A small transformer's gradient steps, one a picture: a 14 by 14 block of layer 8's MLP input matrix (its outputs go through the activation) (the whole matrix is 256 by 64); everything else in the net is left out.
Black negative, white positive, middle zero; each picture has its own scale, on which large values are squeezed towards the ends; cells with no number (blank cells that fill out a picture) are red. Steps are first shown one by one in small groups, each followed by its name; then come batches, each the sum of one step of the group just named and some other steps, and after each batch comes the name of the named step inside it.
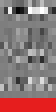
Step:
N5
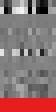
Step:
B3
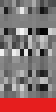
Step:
B3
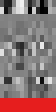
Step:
B3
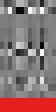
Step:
N5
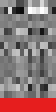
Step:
N5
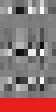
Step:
N5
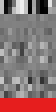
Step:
B3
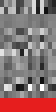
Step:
B3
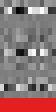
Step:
N5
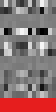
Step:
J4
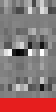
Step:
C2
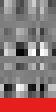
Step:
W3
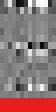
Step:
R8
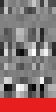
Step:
W3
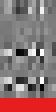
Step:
W3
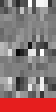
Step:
R8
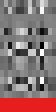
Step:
J4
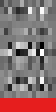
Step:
J4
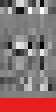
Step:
C2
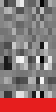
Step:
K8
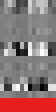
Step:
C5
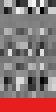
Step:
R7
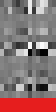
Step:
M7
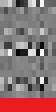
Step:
R7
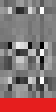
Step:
K8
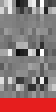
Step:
R7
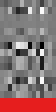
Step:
K8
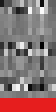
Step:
C5
